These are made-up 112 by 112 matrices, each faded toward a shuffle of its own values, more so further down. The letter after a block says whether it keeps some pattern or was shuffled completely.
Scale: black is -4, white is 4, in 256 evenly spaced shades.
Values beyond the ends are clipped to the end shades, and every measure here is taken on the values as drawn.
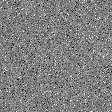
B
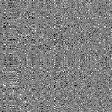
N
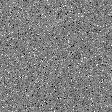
B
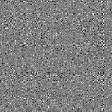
N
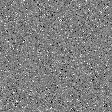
B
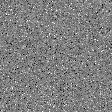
B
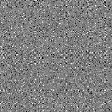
N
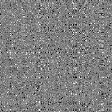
N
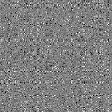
N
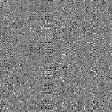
N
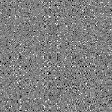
N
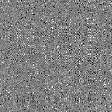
N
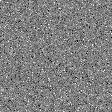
B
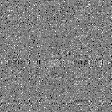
N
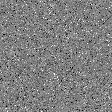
B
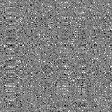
N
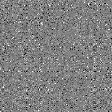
N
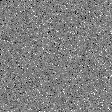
B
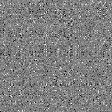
N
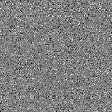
N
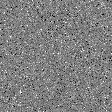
B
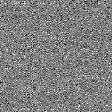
N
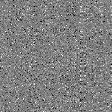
N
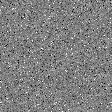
B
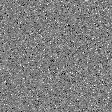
B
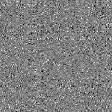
N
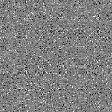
N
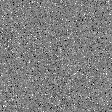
B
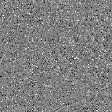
N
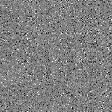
N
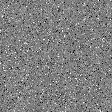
B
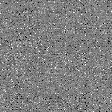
N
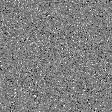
B
